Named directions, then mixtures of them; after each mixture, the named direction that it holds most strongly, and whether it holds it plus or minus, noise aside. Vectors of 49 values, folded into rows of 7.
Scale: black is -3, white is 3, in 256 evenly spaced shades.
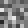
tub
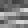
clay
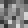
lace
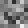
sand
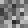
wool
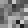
sand, minus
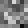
sand, minus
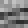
clay, minus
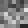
sand, minus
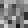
lace, minus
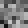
lace, plus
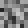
tub, minus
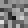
tub, minus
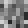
lace, minus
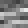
clay, plus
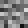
tub, minus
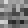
clay, minus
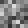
wool, minus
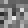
tub, plus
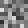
tub, plus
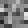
lace, plus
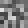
tub, plus
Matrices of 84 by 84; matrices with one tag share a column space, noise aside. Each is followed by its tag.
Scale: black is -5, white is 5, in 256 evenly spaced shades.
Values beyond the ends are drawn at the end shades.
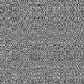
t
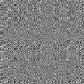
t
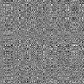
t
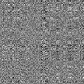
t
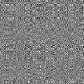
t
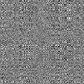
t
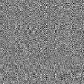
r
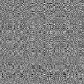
r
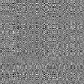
r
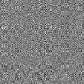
r
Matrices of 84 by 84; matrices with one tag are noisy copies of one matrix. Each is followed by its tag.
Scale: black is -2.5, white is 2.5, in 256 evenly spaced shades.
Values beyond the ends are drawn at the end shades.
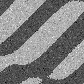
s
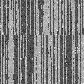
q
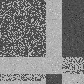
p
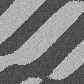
s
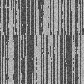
q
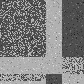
p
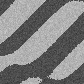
s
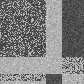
p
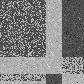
p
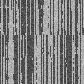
q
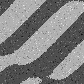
s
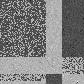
p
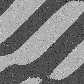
s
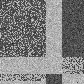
p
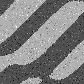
s
